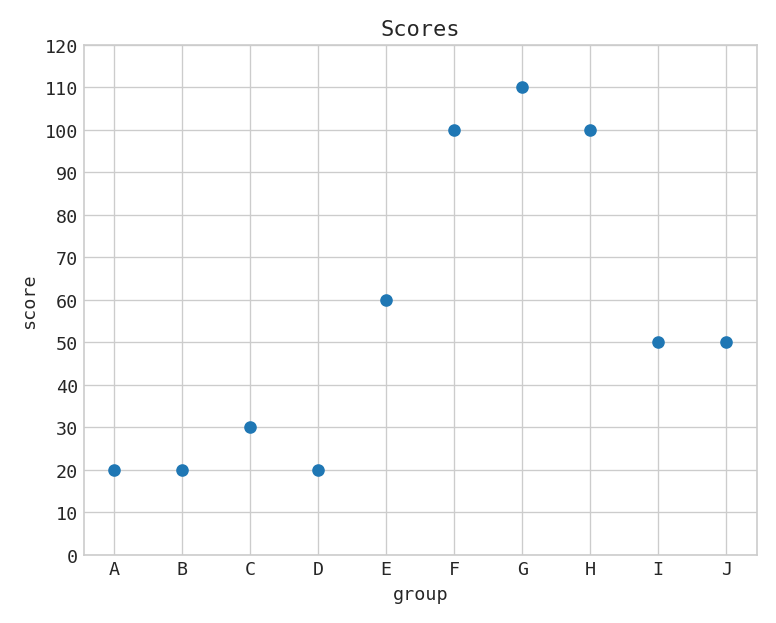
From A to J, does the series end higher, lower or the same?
higher
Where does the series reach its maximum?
G
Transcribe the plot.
Title: Scores
x-axis: group, ticks A B C D E F G H I J
y-axis: score, ticks 0 10 20 30 40 50 60 70 80 90 100 110 120
Values:
20 20 30 20 60 100 110 100 50 50
